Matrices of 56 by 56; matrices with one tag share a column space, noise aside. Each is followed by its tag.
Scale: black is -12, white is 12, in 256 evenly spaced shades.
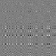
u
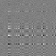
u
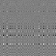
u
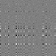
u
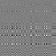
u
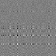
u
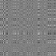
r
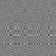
u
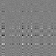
u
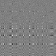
u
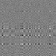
u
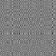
r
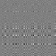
u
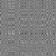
r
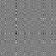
r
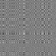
r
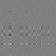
u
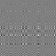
u
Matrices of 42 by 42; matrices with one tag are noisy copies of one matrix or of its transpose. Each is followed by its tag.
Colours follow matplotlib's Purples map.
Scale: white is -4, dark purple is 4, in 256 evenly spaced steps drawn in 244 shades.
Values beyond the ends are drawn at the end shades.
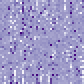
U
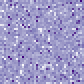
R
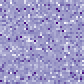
R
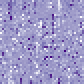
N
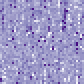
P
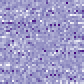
U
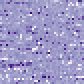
P
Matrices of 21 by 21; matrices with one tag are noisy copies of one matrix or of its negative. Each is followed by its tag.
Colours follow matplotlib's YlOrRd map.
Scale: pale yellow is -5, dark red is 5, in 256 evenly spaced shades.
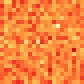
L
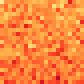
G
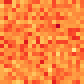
L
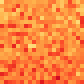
G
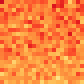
G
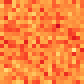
L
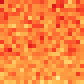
G
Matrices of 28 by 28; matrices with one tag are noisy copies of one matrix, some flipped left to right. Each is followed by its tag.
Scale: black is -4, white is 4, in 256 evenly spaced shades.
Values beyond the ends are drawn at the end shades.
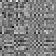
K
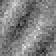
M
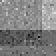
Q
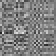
K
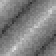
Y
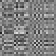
K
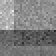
Q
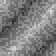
Y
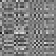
K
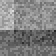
Q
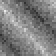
Y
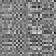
K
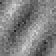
M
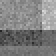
Q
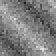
Y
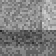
Q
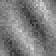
M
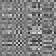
K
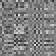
K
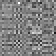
K
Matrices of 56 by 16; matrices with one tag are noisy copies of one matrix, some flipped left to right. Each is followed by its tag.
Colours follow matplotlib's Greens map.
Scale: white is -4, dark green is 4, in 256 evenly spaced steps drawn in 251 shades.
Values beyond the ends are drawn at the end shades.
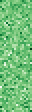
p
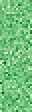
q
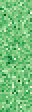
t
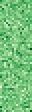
p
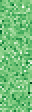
q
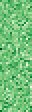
p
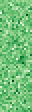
t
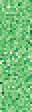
q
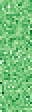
q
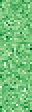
p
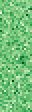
t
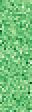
q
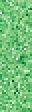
t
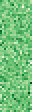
q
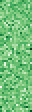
p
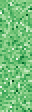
t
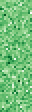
t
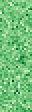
t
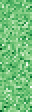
p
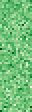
p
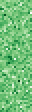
t
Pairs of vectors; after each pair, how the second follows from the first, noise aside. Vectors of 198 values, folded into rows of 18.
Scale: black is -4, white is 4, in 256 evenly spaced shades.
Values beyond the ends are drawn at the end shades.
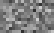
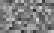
copied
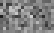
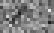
shuffled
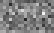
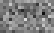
negated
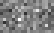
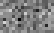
negated
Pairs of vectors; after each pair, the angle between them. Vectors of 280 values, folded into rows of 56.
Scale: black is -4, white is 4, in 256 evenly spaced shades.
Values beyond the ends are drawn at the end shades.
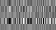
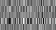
nearly parallel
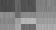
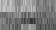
nearly opposite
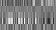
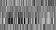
nearly opposite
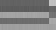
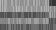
nearly opposite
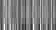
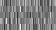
partly opposed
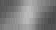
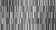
partly aligned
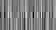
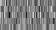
partly opposed
